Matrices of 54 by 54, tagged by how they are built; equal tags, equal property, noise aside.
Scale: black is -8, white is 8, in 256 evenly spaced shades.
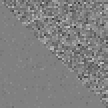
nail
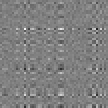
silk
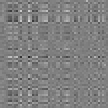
silk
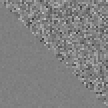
nail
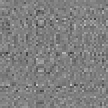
silk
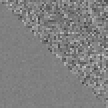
nail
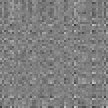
silk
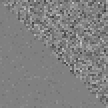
nail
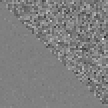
nail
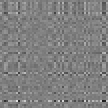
silk
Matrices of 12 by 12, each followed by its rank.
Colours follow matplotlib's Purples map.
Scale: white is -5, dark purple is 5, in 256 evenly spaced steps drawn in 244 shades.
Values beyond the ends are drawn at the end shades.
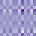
one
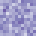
full rank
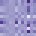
two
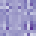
two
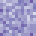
full rank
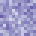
full rank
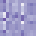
two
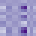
one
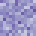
full rank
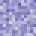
full rank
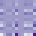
one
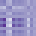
one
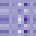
one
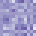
two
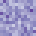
full rank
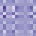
one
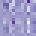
two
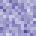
full rank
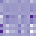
one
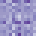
two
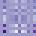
one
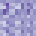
two
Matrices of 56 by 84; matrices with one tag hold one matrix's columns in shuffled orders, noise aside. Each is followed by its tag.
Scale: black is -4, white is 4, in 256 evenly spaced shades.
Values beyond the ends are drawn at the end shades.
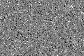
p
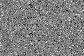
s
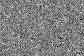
p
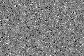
p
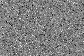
s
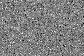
s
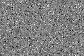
p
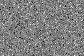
p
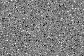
s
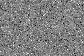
s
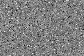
s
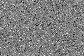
s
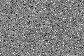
s
